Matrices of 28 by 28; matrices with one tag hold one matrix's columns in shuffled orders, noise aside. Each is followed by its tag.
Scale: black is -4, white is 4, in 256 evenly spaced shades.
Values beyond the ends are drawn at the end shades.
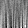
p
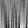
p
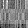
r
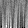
p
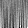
p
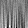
p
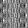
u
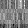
r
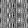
u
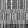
r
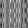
u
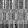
r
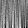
p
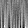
p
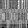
r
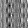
u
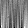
p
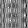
u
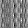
u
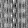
u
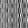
u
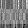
r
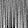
p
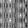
u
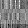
r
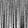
p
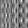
u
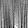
p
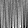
p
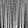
p
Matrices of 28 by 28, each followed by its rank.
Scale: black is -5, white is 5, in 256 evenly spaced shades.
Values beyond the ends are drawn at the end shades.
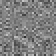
five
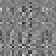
three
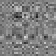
three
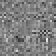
five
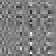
three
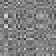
three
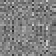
five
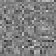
five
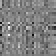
three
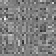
five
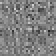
five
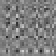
three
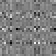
three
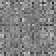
five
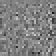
five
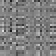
three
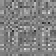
three
